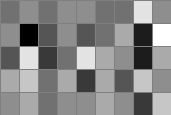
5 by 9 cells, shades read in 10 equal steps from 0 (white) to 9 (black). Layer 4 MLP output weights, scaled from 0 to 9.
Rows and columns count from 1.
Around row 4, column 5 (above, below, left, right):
1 4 3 3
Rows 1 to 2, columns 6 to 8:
5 5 1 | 5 3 8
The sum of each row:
37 45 38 35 36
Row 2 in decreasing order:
9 8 6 6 5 4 4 3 0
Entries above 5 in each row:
0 4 3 2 1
